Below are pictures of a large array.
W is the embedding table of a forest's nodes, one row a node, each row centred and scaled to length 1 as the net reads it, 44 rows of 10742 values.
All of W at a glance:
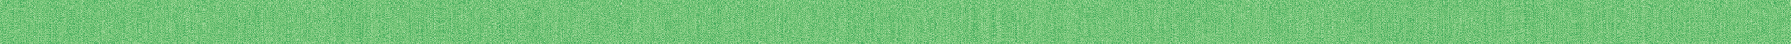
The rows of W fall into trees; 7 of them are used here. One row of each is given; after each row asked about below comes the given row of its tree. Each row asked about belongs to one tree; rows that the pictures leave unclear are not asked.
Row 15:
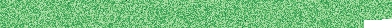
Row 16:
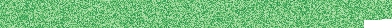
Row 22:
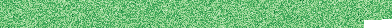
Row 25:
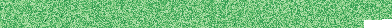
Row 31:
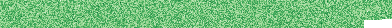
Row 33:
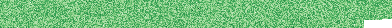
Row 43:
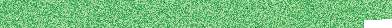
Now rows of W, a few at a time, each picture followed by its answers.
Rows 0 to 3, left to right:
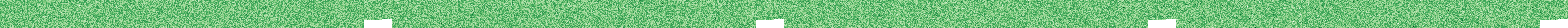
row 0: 43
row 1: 31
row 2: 33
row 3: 33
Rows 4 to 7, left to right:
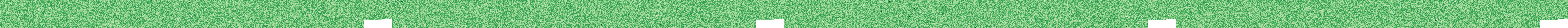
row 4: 16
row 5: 43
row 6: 43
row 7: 15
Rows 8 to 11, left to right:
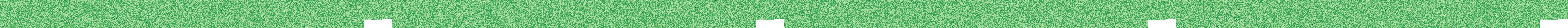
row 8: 25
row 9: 25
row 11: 43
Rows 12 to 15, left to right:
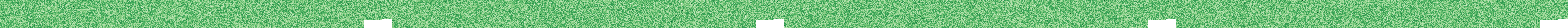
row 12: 16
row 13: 15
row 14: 16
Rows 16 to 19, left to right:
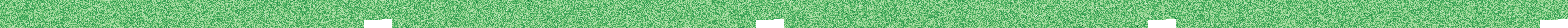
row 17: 15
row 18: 31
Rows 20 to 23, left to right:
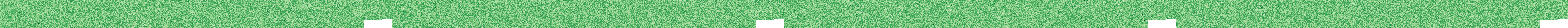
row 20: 31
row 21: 31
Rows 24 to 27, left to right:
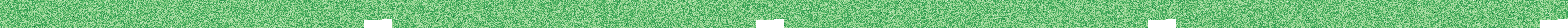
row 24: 16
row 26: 16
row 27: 22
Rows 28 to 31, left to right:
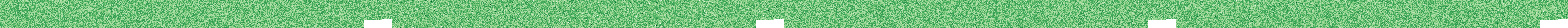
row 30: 25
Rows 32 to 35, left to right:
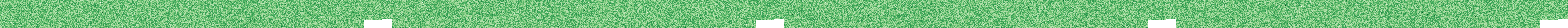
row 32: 25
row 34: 16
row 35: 25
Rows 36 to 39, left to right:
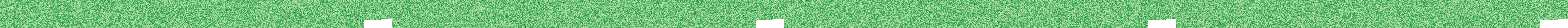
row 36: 15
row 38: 33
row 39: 22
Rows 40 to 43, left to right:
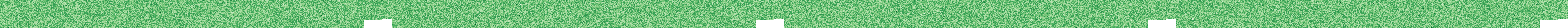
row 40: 33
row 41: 16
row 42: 43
